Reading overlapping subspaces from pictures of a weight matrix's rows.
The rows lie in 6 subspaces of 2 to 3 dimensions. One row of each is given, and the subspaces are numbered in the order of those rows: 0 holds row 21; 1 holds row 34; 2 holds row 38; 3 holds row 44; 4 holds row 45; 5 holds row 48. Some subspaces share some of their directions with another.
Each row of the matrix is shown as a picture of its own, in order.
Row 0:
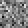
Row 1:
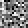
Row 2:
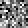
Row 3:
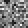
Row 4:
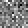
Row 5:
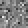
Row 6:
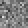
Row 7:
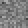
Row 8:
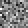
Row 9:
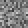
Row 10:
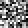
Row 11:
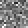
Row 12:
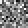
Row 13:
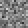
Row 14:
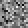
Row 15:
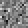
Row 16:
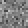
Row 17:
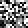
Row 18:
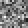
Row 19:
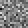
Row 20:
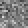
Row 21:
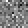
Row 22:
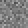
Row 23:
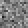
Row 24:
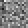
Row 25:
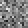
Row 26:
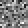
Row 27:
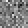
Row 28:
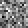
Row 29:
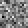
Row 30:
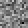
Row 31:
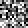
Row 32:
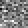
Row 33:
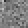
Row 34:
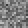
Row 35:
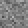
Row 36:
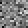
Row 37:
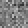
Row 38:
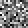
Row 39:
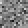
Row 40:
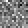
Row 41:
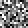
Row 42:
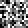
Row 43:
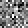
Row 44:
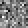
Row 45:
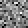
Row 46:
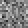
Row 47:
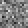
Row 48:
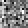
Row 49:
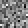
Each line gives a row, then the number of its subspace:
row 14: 5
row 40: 0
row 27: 0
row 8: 2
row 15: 3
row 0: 1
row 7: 1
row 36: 4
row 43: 0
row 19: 2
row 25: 2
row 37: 0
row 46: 2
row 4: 0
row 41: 2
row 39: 4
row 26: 1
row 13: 1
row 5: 3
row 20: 4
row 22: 4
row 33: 5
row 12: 4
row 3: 5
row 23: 4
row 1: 5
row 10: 1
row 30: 1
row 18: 1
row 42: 5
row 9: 2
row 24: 5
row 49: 1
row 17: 2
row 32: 4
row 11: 4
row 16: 5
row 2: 3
